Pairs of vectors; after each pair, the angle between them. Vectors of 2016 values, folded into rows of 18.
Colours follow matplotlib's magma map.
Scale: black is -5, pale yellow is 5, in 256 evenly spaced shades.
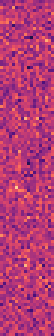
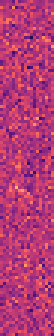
nearly parallel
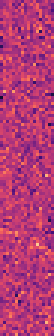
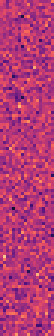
orthogonal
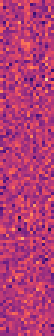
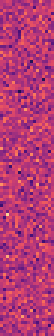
orthogonal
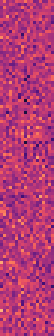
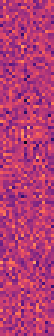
nearly parallel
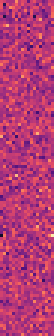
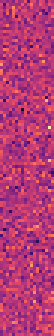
partly aligned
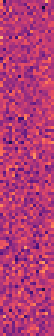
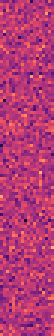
orthogonal
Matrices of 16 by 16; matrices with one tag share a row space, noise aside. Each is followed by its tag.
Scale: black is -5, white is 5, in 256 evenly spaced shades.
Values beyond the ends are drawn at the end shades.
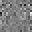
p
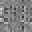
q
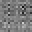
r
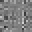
q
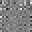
p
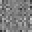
p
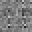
r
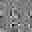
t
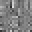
t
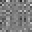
p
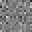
p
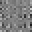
p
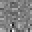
t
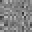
q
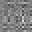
r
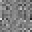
p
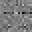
r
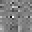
t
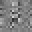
t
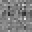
r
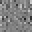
p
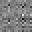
r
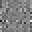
p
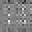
r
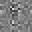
t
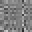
q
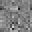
t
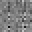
r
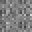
p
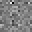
t
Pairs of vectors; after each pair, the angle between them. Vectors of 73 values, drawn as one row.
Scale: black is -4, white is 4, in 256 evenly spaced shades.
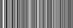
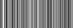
nearly parallel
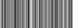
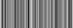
nearly parallel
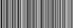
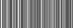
nearly opposite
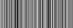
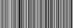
orthogonal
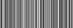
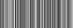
partly opposed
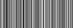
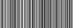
nearly opposite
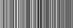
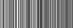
nearly parallel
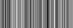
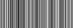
partly opposed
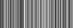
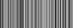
nearly parallel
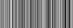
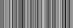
nearly parallel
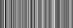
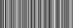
nearly parallel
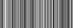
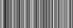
nearly opposite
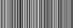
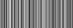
orthogonal
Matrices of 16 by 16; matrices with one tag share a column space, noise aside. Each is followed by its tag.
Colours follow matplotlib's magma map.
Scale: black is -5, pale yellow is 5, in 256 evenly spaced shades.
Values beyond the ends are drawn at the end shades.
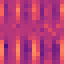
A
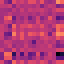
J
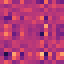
J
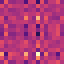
J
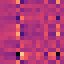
J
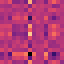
J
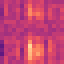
A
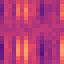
A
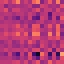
J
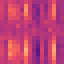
A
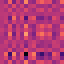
J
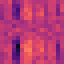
A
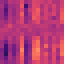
A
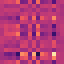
J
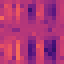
A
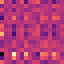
J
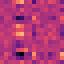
J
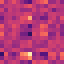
J
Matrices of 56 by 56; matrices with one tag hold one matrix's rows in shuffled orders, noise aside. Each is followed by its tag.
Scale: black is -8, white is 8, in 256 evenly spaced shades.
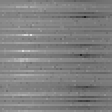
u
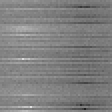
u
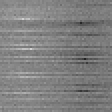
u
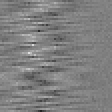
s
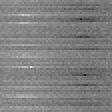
u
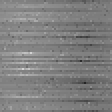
u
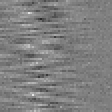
s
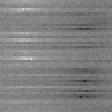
u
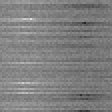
u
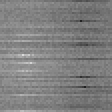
u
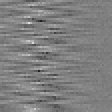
s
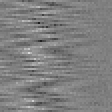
s
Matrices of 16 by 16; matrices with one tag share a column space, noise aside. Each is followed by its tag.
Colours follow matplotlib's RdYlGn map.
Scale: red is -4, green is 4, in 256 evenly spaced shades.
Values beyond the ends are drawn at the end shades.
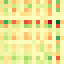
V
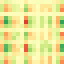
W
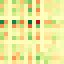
V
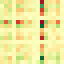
V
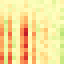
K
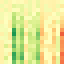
K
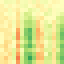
K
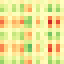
W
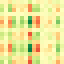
W
